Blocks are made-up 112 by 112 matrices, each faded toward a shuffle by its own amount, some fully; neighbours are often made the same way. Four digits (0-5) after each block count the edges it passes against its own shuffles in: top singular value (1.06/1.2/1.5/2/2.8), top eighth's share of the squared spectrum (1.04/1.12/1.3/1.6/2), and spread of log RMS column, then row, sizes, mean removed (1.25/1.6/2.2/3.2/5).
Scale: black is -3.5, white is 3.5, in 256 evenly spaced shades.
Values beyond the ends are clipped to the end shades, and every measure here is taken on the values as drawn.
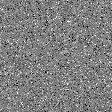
2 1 0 0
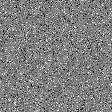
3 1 0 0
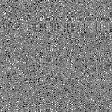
4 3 2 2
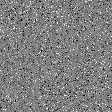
2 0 0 0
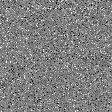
1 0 0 0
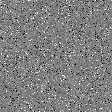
0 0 0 0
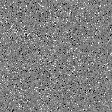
3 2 1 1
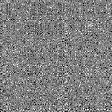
4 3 2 2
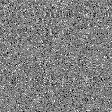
3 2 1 1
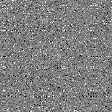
4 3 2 2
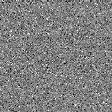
3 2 1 1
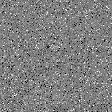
3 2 1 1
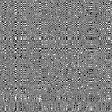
5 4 3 3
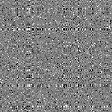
5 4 3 3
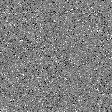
2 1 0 0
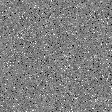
1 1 0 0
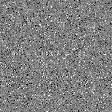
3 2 1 1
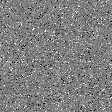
2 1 0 0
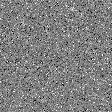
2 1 0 0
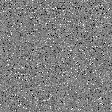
3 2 0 1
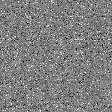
3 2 0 1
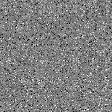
3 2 0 1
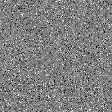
3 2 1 1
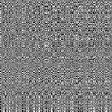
5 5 4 4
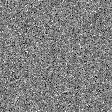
1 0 0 0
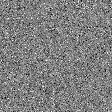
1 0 0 0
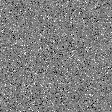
0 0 0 0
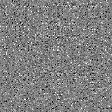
4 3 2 2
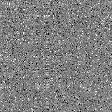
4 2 1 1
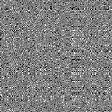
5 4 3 3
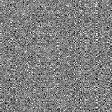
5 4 2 2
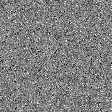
0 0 1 0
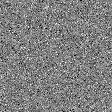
0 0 0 0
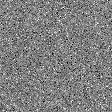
0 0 0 0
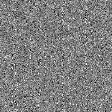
1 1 3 0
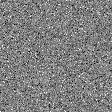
0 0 0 0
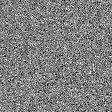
0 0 0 0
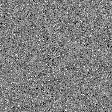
0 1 1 0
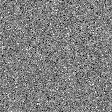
0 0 0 0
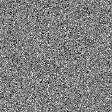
1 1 2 0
